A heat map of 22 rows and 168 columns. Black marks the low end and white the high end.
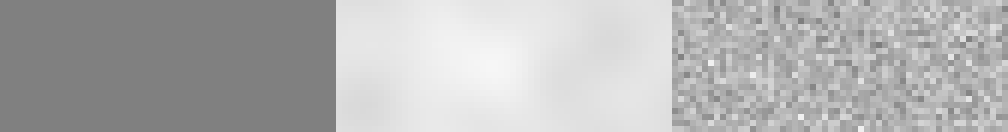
It is made of 1 by 3 panels. Panel 1,1: middling, flat. Panel 1,2: very high, smooth, faint in contrast. Panel 1,3: high, fine-grained.
